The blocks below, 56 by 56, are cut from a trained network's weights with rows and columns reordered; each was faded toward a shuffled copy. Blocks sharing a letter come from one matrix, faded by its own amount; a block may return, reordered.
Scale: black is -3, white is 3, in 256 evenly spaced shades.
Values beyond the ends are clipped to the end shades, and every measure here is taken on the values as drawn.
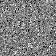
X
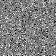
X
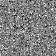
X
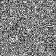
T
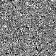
X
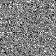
T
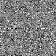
T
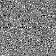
T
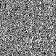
T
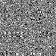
T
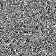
X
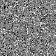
X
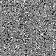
X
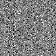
X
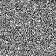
T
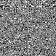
T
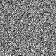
T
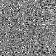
T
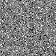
X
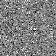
X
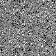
X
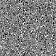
X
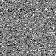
T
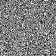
X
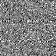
T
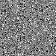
X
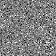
X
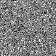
X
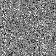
X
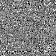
T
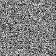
T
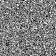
T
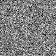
T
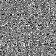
T
